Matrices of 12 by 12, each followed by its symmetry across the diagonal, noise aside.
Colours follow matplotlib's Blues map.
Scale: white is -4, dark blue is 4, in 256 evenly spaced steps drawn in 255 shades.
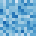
neither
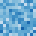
symmetric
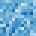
neither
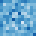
symmetric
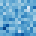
neither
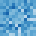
symmetric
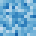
symmetric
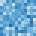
symmetric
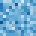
antisymmetric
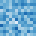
neither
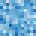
antisymmetric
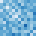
symmetric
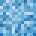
symmetric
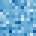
antisymmetric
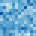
neither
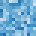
antisymmetric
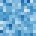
antisymmetric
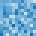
antisymmetric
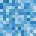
symmetric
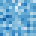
antisymmetric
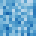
neither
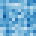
antisymmetric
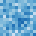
symmetric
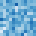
neither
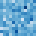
neither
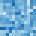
antisymmetric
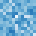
symmetric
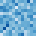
neither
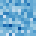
neither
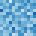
antisymmetric
